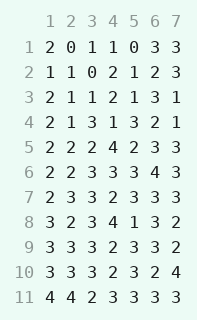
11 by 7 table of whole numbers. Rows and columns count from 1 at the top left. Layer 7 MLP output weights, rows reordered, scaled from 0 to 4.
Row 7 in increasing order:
2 2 3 3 3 3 3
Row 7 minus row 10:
-1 0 0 0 0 1 -1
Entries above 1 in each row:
3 3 3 4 7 7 7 6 7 7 7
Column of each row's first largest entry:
6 7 6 3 4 6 2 4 1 7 1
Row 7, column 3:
3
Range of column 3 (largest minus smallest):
3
